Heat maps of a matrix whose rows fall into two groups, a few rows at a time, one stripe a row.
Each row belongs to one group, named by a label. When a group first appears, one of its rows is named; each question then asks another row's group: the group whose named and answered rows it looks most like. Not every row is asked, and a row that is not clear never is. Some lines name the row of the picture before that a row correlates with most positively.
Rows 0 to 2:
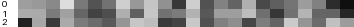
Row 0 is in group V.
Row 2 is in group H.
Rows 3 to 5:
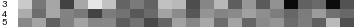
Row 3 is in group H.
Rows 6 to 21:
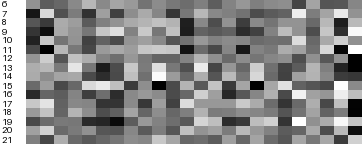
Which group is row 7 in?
H
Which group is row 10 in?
H
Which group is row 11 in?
V
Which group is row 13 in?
V
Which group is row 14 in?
V
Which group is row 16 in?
H
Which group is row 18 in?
V
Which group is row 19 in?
H
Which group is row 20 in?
V
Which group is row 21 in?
V
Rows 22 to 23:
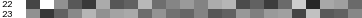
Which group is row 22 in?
H
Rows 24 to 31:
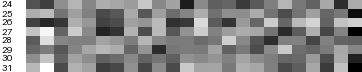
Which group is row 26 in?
H
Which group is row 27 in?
V
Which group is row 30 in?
V
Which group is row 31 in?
V
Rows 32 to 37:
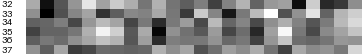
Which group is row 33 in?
H
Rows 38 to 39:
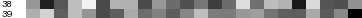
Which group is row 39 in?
V
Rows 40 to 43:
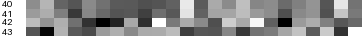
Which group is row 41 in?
V
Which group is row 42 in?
V
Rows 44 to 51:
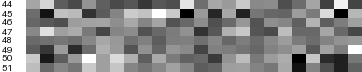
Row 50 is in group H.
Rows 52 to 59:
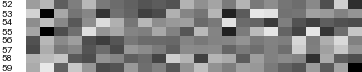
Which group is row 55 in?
H
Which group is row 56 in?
H
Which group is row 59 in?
V
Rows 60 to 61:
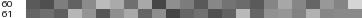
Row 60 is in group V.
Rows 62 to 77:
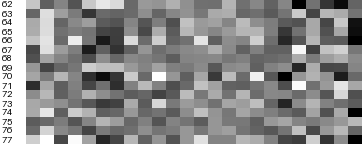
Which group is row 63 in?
H
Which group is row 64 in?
V
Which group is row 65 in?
V
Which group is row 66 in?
V
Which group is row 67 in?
H
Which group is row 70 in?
V
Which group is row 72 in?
V
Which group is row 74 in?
V
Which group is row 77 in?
V
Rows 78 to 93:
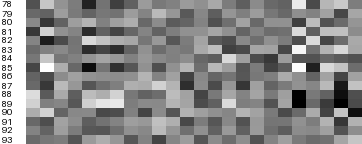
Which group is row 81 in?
H
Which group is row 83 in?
H
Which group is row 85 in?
H
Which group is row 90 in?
V
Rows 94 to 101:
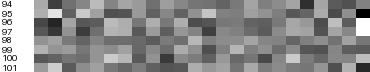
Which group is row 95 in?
V
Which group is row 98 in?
V
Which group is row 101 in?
V
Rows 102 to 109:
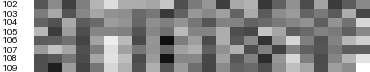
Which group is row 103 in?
V
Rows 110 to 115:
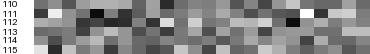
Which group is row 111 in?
H
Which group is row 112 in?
V
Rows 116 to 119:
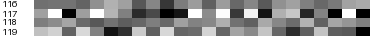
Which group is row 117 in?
V
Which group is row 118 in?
H
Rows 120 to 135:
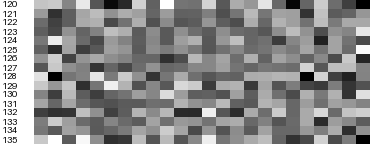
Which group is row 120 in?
V
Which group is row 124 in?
H
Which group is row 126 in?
V
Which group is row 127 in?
H
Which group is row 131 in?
H
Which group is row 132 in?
H
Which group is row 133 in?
H
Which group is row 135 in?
V
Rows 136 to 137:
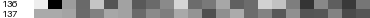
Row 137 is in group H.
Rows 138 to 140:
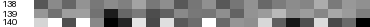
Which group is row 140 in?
V
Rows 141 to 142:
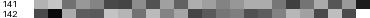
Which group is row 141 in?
V
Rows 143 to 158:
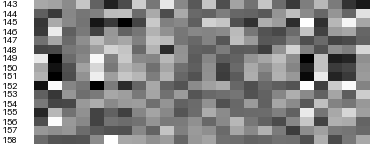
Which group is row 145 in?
H
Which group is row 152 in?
H
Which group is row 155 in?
H
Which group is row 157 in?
V
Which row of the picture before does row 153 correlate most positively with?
142
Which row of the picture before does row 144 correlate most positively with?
142
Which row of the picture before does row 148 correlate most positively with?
142
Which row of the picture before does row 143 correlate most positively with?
141
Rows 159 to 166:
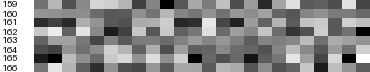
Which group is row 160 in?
V
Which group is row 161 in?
H
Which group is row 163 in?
H
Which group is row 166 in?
H
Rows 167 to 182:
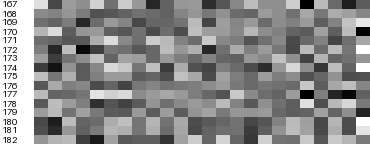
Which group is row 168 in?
H
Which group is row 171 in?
H
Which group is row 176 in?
H
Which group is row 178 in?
H
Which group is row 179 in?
V
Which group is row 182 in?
H
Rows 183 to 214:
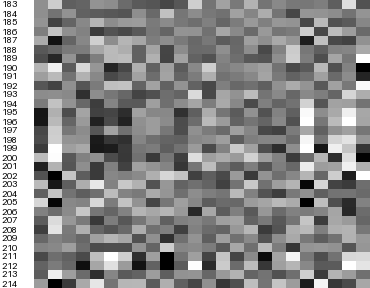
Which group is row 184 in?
V
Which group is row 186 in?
H
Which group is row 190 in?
V
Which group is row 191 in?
V
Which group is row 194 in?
H
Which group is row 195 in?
H
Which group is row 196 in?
H
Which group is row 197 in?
H
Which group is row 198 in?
H
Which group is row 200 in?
V
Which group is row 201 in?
H
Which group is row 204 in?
H
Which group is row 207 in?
H
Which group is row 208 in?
H
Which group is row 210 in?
V
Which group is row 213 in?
H
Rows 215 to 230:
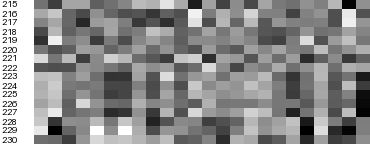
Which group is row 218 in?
H
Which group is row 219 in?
H
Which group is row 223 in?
V
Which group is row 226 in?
V
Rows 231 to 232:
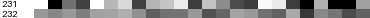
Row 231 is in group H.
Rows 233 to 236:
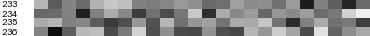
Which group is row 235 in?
V
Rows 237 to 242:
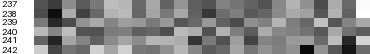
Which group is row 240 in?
H
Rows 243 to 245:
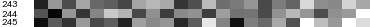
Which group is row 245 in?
H
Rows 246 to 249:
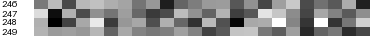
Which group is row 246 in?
V
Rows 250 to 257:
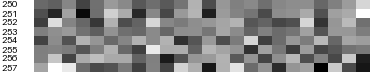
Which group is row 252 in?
H
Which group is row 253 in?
H
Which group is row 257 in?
H
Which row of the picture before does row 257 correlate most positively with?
249
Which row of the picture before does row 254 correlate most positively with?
248
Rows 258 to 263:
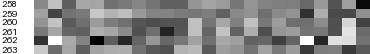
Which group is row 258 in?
V
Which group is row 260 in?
V
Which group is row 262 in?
H
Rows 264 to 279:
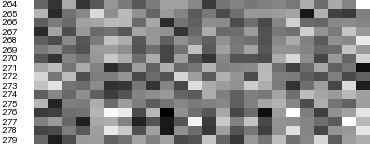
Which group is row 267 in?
H
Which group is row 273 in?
V
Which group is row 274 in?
H
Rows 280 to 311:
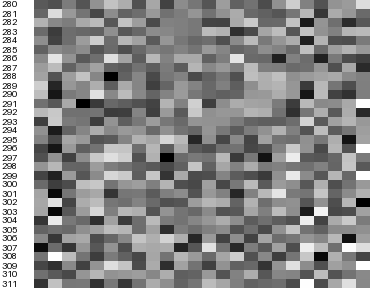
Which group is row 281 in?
H
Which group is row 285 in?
H
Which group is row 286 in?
H
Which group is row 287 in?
V
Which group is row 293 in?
H
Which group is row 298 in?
V
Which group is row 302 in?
V
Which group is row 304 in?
H
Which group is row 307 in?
H
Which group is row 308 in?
H
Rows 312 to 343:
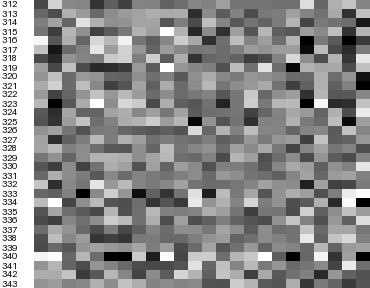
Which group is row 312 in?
H
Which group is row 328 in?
V
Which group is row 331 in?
H
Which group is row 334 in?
V
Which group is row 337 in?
H
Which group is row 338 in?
H
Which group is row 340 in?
V
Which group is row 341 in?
V
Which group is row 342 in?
H
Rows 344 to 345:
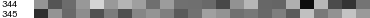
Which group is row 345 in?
H
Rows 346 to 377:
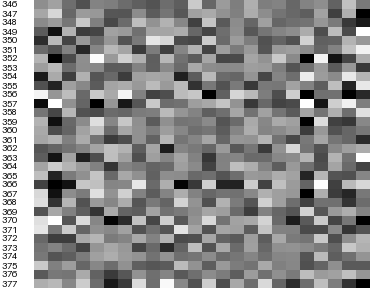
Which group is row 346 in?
V
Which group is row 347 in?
V
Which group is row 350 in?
H
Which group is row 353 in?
V
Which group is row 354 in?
H
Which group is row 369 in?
H
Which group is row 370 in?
V
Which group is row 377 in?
V
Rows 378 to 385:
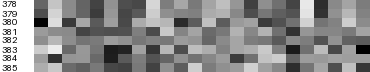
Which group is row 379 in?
H
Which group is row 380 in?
H
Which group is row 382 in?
H
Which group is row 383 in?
V
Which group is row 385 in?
V
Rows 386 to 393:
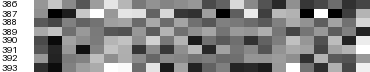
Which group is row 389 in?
V
